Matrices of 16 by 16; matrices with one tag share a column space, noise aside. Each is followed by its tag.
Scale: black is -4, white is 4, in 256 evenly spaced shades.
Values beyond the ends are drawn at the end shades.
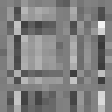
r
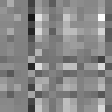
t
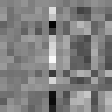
r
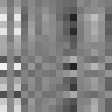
t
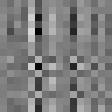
t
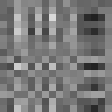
t
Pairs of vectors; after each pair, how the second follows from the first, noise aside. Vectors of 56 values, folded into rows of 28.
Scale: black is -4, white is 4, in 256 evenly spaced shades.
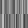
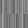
shrunk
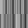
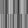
wrapped around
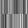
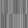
shrunk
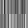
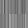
shrunk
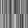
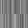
shrunk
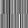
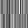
wrapped around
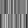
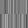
shrunk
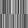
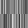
wrapped around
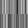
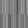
shrunk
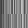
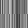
wrapped around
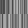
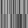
wrapped around
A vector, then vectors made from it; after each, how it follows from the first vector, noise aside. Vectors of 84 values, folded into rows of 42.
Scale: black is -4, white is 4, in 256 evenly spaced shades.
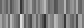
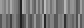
sign-scrambled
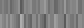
shrunk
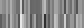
sign-scrambled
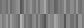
shrunk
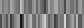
negated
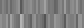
shrunk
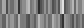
reversed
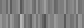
shrunk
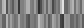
reversed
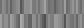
shrunk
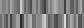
negated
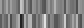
negated
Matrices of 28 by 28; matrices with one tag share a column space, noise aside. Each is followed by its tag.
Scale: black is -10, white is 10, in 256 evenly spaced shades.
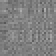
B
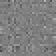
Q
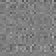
Q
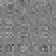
Q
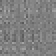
B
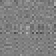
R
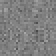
B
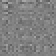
Q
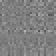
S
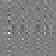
R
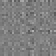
S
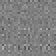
Q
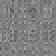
B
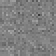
S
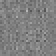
B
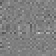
R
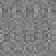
B
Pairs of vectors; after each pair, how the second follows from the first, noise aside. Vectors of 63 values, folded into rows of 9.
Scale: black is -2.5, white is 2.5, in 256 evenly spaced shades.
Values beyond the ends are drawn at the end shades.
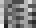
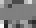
partly zeroed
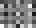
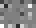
partly zeroed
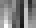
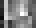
wrapped around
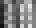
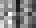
wrapped around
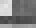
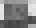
wrapped around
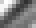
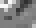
partly zeroed
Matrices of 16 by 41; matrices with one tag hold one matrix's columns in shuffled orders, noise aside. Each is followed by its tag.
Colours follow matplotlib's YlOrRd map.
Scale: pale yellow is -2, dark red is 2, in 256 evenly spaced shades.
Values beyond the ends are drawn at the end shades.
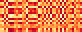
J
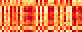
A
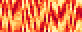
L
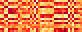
J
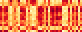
A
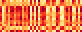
A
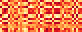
J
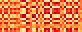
J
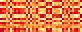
J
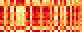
A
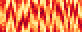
L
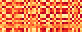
J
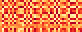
J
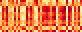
A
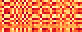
J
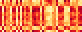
A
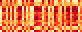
A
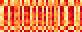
A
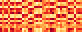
J
